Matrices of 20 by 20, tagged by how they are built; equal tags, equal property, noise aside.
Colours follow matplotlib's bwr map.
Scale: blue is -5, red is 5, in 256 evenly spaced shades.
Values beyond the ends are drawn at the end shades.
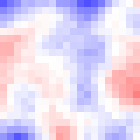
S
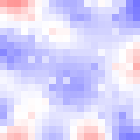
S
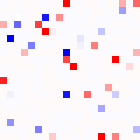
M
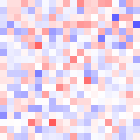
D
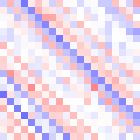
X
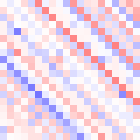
X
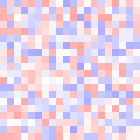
D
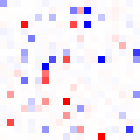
M
